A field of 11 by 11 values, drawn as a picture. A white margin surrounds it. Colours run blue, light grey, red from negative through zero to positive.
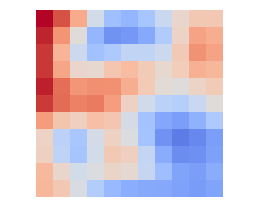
There is an overall slope up to the top left. The halves do not mirror each other. There are no lone odd cells. The bottom right is the calmest part. The bottom right is the ninth with the lowest average.
